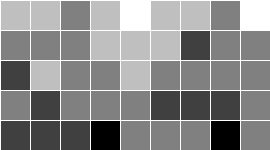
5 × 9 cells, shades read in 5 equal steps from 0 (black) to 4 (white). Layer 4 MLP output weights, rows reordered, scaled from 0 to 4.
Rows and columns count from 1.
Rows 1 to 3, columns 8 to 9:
2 4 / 2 2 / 2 2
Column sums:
9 10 9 10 14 11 9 7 12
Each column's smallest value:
1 1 1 0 2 1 1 0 2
